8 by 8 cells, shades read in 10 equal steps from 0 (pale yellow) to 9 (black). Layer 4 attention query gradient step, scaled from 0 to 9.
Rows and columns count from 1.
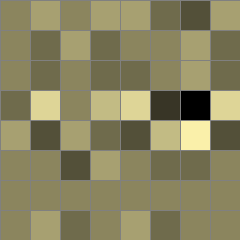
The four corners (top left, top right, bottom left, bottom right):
4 3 4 4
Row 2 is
4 5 3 5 4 4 3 5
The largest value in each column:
5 6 6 5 6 7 9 6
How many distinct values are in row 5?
5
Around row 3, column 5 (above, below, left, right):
4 1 5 4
